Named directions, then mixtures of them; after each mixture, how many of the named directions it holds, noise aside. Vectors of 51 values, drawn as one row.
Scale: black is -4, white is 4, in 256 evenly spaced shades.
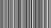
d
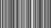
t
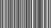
two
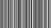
one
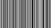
two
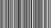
one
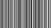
one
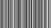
one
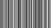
one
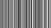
one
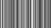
one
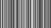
one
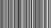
one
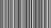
one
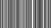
two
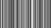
one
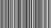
one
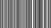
two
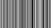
two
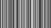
one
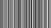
one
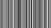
one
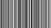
two
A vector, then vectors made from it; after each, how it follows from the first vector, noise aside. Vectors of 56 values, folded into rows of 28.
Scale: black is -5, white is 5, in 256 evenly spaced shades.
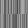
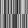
scaled up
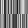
scaled up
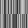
scaled up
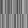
sign-scrambled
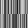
scaled up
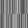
negated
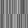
negated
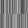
negated
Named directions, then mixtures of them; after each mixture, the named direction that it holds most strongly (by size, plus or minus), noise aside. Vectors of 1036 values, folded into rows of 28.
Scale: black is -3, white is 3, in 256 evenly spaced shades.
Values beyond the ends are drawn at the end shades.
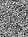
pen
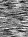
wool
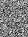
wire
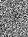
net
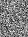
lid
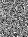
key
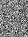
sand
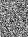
lid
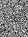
sand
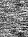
wool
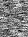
wool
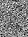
pen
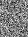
lid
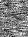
wool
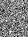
wire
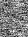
wool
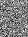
wire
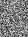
lid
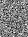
key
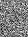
lid
